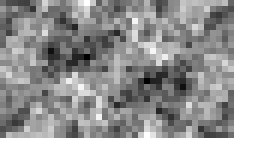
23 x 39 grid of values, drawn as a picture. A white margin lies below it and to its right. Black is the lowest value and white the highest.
Grain: blotchy. Slope: none. Symmetry: a half turn. Histogram: bell-shaped. Seam: none.
